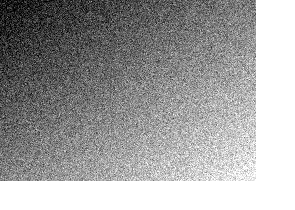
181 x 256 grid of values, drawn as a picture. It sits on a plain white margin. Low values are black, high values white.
Values rise toward the bottom right. No regular stripes run through it. The bottom right is the ninth with the highest average. Fine speckle covers the field. The histogram is bell-shaped. The ninth with the lowest average is the top left. Neither half mirrors the other. No row or column stands out.
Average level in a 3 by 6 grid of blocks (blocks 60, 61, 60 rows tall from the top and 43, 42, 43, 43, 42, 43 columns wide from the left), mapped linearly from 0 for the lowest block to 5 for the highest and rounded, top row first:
011223
122334
233445
